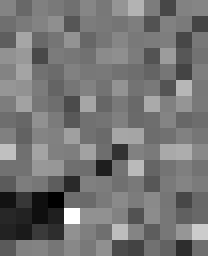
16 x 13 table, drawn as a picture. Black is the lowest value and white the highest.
Odd patch: lower, in the bottom left. Mirror symmetry: none. Calmest part: top middle. Histogram: heavy tails on both sides. Ninth with the lowest average: bottom left.
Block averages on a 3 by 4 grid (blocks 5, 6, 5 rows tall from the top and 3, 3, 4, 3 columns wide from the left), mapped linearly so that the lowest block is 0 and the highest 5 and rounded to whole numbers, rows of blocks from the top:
4 4 4 3 / 5 4 4 5 / 0 3 4 4
